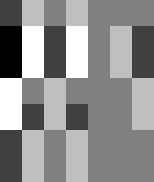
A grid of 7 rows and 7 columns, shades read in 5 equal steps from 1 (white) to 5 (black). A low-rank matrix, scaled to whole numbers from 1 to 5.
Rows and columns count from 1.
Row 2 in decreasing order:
5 4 4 3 2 1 1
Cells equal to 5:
2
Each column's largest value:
5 4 4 4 3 3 4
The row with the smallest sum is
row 4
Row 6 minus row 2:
-1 1 -1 1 0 1 -1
